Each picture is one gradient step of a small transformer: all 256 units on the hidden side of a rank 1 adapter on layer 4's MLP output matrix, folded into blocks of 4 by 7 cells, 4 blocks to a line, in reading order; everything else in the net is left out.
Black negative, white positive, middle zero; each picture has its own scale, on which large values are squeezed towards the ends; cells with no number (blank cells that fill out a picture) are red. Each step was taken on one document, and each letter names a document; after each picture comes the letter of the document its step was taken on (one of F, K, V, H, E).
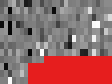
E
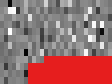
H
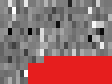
H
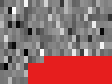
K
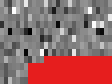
H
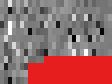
K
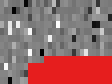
E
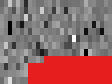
K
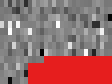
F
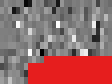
E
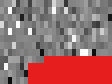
E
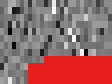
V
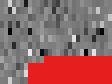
F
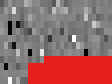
V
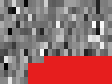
H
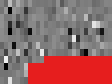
K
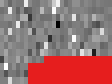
F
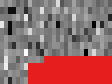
K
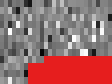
F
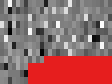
H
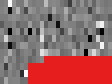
H
